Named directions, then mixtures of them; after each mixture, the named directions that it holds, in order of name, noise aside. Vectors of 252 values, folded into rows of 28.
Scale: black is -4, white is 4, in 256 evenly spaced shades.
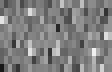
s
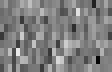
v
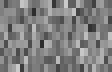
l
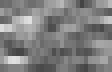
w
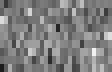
l, s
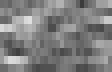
w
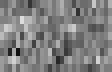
v, w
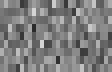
l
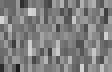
l, s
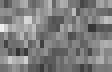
l, w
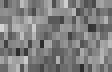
l, w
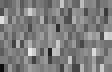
s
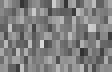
l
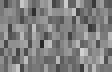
l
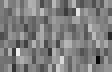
l, v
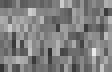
s, w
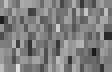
s, v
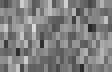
l, w
